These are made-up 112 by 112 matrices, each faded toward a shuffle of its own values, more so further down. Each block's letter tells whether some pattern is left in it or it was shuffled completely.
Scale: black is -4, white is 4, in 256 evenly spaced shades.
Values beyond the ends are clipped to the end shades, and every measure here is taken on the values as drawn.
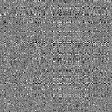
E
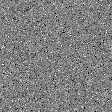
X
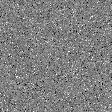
X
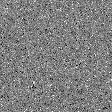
X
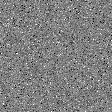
X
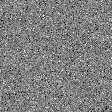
X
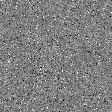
X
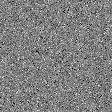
X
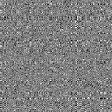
E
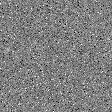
X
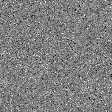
X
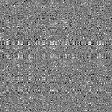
E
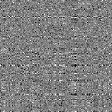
E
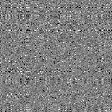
E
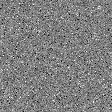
X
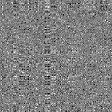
E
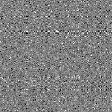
E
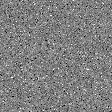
X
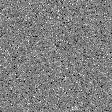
X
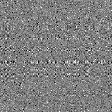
E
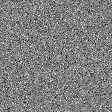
X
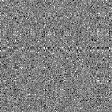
E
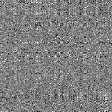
E
